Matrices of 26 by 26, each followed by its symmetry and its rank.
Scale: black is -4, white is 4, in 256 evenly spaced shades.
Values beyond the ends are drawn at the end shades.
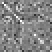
symmetric, rank five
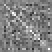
symmetric, rank five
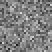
neither, full rank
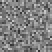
antisymmetric, full rank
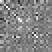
symmetric, rank five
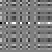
neither, rank one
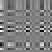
neither, rank one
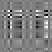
neither, rank one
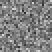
neither, full rank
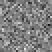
antisymmetric, full rank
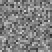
neither, full rank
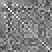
symmetric, rank five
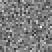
neither, full rank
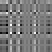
neither, rank one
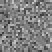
antisymmetric, full rank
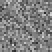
antisymmetric, full rank
